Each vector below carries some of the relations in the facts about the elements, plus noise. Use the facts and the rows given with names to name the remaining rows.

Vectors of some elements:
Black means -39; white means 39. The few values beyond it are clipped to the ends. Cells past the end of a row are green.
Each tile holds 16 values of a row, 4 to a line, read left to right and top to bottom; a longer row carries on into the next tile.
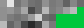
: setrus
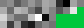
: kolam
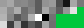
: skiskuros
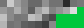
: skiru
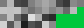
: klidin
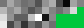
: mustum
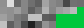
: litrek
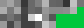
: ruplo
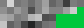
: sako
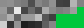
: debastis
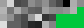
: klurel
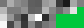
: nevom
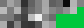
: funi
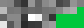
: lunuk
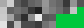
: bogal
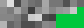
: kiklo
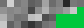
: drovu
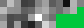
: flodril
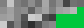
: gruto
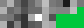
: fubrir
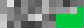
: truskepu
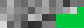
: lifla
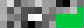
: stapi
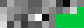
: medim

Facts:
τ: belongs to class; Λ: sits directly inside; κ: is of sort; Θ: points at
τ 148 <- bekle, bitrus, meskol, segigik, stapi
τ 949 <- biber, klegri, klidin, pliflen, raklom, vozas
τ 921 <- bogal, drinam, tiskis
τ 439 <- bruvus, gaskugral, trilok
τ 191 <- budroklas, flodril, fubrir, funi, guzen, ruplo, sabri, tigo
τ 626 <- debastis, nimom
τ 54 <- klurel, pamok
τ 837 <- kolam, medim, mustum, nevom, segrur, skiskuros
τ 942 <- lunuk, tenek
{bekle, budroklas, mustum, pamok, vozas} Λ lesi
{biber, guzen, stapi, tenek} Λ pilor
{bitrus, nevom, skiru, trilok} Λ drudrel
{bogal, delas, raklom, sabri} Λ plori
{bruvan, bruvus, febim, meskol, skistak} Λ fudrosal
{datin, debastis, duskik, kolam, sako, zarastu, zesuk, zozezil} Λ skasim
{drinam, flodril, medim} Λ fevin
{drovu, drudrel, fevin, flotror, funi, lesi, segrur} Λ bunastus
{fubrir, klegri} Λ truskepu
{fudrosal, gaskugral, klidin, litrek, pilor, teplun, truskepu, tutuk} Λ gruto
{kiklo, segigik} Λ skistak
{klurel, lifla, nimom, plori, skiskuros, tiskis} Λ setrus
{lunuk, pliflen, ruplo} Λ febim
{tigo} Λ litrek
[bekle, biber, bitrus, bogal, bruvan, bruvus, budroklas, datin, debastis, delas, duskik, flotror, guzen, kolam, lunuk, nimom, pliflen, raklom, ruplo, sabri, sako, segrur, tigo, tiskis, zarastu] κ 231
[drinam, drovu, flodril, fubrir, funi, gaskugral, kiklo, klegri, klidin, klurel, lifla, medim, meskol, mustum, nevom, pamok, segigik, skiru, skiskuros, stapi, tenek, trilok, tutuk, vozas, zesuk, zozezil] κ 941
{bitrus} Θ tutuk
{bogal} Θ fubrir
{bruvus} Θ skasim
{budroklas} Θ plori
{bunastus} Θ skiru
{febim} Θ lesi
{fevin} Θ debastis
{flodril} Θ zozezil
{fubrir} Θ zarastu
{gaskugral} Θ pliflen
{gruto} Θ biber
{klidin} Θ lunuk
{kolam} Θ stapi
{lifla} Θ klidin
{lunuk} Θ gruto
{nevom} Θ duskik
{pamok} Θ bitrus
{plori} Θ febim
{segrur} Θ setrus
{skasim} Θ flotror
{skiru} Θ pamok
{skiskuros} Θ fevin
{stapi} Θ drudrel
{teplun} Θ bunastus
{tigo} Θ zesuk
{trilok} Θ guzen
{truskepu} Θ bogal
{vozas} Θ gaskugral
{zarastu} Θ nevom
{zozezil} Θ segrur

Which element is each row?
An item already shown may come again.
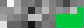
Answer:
lesi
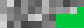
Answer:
truskepu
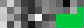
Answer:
drinam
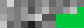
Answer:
zozezil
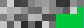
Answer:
raklom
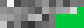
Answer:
skasim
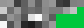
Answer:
tenek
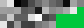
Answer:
bruvus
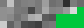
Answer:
delas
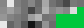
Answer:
plori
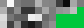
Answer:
bekle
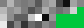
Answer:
mustum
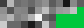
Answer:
zesuk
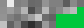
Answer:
setrus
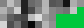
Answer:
budroklas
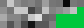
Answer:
drudrel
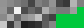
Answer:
debastis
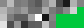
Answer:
segrur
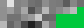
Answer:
setrus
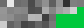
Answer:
flotror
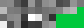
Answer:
lunuk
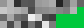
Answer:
pliflen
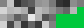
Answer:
vozas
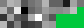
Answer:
guzen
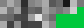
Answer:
sabri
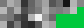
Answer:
funi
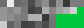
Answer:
flotror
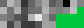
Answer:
funi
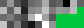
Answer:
tigo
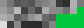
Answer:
nimom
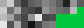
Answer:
tiskis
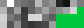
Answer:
bitrus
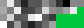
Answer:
trilok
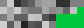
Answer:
klegri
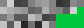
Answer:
raklom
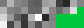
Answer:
nevom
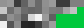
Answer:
tenek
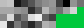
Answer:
gaskugral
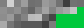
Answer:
tutuk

